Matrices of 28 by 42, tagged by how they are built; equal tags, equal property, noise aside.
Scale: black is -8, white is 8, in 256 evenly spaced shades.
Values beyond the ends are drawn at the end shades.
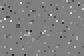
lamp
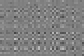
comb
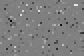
lamp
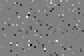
lamp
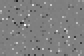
lamp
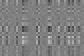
comb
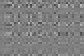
comb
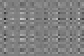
comb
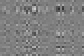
comb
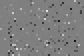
lamp
